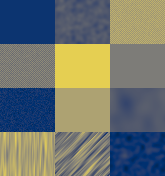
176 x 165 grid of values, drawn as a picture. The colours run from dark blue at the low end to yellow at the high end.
The table splits into 4 rows of 3 panels. Panel 1,1: very low, flat. Panel 1,2: low, blotchy, faint in contrast. Panel 1,3: high, checkered. Panel 2,1: middling, checkered. Panel 2,2: very high, flat. Panel 2,3: middling, flat. Panel 3,1: very low, fine-grained, faint in contrast. Panel 3,2: high, flat. Panel 3,3: low, smooth, faint in contrast. Panel 4,1: high, streaked downward. Panel 4,2: middling, slanting up to the right, strong in contrast. Panel 4,3: very low, blotchy, faint in contrast.
